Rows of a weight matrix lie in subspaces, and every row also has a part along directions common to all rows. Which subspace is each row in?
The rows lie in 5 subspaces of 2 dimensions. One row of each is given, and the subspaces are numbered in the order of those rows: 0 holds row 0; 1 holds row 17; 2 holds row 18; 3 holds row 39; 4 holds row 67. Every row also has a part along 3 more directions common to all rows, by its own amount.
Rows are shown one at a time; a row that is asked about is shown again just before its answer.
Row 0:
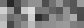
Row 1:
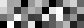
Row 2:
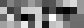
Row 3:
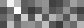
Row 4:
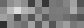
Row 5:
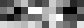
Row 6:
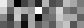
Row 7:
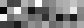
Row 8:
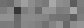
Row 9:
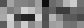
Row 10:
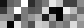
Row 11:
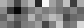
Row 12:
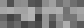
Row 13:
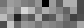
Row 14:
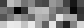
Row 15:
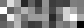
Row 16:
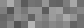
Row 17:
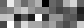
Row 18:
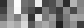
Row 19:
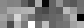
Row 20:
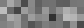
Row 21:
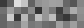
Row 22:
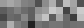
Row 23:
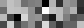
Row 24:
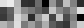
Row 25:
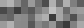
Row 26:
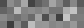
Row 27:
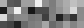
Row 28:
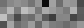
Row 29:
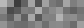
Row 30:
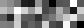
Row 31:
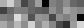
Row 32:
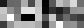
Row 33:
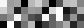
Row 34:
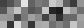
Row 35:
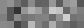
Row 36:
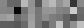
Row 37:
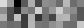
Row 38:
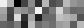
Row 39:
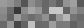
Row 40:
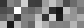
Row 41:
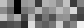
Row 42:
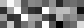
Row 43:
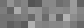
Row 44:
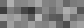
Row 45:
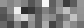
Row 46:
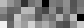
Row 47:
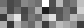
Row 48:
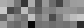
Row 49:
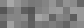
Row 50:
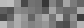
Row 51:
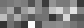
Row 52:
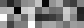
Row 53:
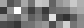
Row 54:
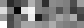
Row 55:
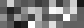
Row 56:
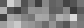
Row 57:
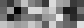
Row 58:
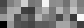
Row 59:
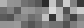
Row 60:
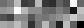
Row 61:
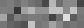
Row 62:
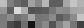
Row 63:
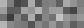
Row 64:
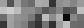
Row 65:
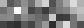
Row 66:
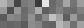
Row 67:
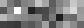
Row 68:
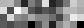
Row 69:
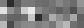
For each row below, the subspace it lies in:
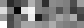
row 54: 0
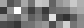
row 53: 4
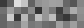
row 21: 2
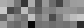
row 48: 4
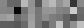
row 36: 2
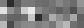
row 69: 0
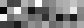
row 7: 4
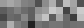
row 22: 0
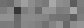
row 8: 2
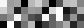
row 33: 3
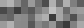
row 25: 0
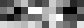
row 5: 4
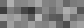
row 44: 0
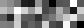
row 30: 2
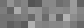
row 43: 3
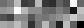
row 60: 2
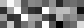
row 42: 1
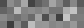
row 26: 3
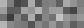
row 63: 2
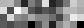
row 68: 4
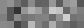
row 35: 3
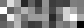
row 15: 4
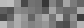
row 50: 0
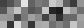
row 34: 3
